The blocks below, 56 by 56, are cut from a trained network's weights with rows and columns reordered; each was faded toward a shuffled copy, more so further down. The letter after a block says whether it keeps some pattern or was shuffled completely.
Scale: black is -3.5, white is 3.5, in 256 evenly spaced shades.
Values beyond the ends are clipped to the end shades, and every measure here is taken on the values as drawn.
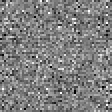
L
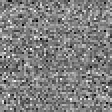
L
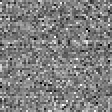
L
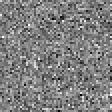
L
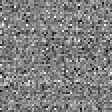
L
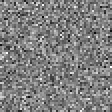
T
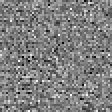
L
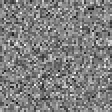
L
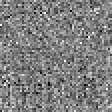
L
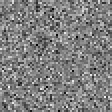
T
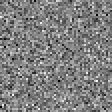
T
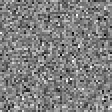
L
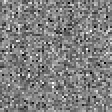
L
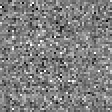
L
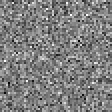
L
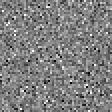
T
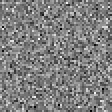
T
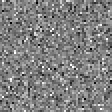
T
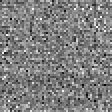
L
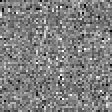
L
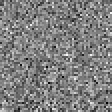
L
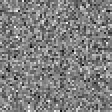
T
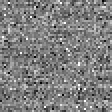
L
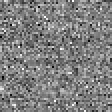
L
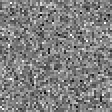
T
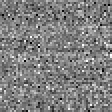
L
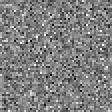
T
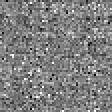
L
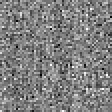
L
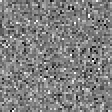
T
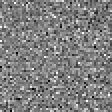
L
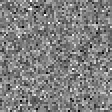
T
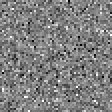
T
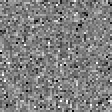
L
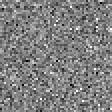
L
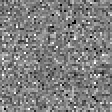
L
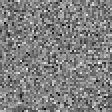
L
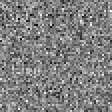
L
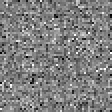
L
